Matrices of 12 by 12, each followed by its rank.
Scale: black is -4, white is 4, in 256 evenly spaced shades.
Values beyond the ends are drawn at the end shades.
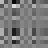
one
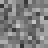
full rank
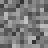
full rank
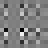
one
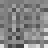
two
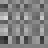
one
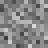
full rank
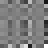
one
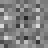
two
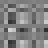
one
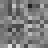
two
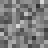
full rank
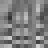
two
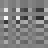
one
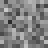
full rank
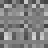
two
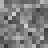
full rank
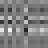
one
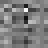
two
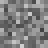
full rank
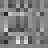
two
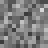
full rank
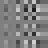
one
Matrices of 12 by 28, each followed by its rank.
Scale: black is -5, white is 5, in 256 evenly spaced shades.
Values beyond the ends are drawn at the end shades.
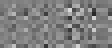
two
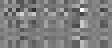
two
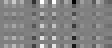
one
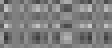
one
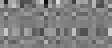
two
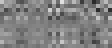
two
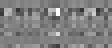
two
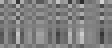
one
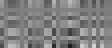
one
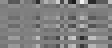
one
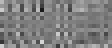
two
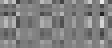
one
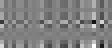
one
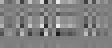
one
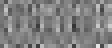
two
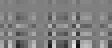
one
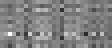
two
